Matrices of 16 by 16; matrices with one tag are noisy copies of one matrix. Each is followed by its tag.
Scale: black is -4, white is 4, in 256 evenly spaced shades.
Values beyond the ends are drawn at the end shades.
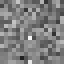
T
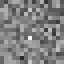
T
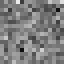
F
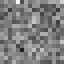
F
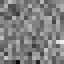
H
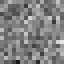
H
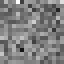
F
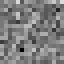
F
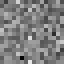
T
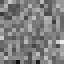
H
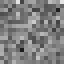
F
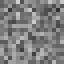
F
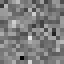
T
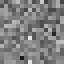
T
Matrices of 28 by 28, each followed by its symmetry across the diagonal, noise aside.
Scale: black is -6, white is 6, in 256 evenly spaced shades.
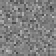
antisymmetric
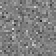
neither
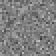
antisymmetric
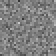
antisymmetric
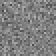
antisymmetric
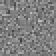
antisymmetric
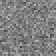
neither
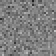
neither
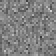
neither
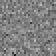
neither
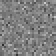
antisymmetric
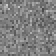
neither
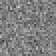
neither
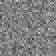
antisymmetric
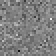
antisymmetric
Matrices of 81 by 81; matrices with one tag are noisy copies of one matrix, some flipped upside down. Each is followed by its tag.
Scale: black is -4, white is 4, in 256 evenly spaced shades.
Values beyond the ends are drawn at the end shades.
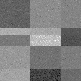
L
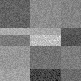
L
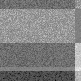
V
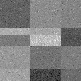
L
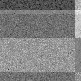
V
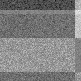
V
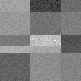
L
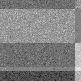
V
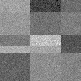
L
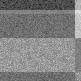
V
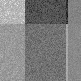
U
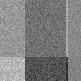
U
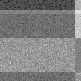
V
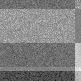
V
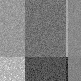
U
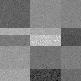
L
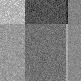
U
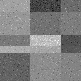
L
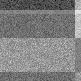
V
